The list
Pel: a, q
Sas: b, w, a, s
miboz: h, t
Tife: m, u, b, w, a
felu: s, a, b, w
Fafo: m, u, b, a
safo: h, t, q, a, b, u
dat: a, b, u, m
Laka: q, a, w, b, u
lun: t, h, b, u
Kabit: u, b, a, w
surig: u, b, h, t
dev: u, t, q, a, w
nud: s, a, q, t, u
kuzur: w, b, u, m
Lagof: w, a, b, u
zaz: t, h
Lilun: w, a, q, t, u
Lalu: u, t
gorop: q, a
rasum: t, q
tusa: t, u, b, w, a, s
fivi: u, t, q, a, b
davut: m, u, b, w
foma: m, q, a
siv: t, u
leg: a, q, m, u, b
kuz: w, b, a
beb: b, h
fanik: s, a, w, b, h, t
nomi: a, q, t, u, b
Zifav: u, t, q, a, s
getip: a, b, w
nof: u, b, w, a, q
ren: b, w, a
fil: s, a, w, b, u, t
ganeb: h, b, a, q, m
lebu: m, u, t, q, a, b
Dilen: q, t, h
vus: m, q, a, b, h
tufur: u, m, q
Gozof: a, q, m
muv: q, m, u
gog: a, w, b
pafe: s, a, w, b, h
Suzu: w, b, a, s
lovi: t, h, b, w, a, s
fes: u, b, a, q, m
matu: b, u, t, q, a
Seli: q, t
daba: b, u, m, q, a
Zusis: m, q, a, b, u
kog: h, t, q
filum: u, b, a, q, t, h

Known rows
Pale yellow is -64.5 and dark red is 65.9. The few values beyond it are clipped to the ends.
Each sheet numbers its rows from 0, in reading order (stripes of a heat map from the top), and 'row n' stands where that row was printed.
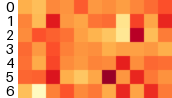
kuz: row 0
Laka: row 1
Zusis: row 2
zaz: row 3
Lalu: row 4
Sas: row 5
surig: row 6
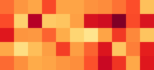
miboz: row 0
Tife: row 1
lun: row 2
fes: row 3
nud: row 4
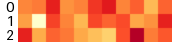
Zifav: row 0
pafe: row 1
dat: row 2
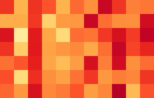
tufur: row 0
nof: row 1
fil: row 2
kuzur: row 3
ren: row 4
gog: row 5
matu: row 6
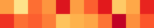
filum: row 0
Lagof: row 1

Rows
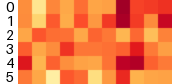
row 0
Fafo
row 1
nomi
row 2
foma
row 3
kog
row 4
muv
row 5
ganeb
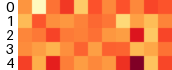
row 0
fanik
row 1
gorop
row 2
fivi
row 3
Gozof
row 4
lebu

